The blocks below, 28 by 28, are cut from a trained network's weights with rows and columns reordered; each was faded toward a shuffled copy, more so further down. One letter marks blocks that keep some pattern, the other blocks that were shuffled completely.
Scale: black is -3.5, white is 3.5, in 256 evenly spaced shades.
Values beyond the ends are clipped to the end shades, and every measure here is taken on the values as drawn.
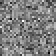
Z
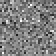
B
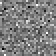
B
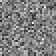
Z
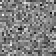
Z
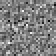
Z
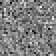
B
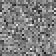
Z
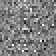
Z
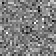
B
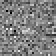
Z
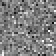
B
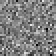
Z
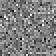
B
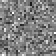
B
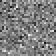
B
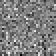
Z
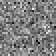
B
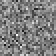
B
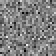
B
